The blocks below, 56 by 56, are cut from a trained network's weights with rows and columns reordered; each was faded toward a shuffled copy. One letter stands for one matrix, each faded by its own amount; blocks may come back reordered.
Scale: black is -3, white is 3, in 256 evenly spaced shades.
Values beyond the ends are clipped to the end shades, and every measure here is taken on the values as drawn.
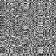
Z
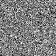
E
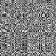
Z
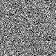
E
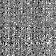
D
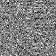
E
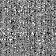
D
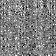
D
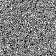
E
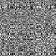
Z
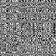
Z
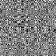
Z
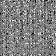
D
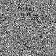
E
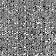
D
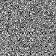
E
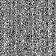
D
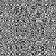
Z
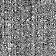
D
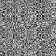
Z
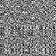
Z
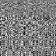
Z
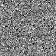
E
